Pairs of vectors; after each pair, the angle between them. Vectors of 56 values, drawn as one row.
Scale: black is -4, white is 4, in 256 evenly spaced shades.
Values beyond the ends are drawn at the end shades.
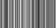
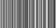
orthogonal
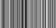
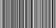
partly aligned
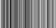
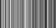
nearly opposite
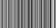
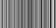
nearly parallel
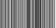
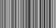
partly aligned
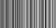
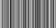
partly opposed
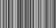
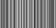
partly opposed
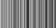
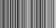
partly opposed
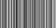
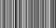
orthogonal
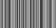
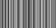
orthogonal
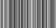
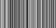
partly aligned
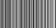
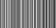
nearly opposite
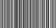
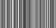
partly aligned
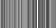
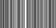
orthogonal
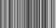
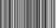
nearly parallel
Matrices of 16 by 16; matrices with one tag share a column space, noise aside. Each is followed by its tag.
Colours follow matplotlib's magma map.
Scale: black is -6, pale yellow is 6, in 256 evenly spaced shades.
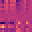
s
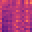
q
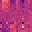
s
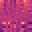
s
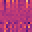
s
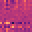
s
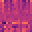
s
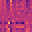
s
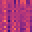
q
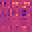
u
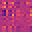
u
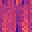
q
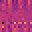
s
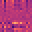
s
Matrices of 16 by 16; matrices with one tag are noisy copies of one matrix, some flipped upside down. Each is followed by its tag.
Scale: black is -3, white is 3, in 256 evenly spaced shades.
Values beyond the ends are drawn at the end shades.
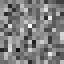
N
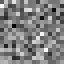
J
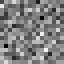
J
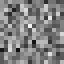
N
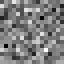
J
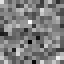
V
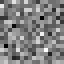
J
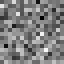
J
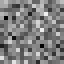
J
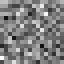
J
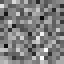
J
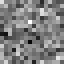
V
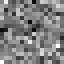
V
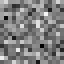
J
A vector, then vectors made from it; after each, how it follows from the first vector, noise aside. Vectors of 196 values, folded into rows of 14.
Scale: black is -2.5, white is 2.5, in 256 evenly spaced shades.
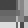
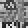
sign-scrambled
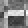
wrapped around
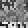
sign-scrambled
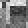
wrapped around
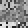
sign-scrambled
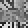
sign-scrambled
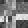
wrapped around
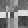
wrapped around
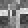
wrapped around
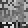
sign-scrambled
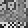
sign-scrambled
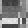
wrapped around
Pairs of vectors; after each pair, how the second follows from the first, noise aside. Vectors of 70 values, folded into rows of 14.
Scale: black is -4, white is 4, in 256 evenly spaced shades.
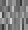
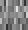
reversed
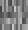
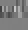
partly zeroed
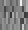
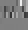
partly zeroed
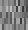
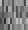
reversed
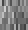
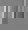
partly zeroed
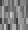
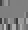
partly zeroed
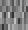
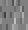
partly zeroed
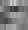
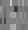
partly zeroed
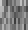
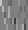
partly zeroed
